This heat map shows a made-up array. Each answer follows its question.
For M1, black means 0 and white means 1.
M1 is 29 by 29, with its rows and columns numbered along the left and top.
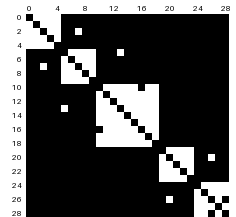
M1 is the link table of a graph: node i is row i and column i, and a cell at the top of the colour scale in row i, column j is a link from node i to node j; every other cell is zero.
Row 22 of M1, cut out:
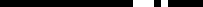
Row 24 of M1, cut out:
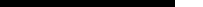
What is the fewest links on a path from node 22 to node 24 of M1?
3
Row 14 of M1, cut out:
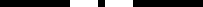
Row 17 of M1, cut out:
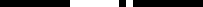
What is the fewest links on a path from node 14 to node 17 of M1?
1
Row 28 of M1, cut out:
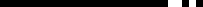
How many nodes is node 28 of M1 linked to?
3
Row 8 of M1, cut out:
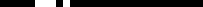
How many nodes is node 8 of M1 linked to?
4
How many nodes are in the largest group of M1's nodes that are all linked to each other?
8
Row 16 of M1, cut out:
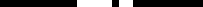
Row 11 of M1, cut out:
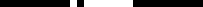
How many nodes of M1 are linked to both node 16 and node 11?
6
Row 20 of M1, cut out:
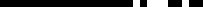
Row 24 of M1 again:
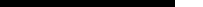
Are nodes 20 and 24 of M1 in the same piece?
yes
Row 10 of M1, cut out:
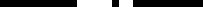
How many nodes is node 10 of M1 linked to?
7
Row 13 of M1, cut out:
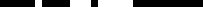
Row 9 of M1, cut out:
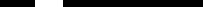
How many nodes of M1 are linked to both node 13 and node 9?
1
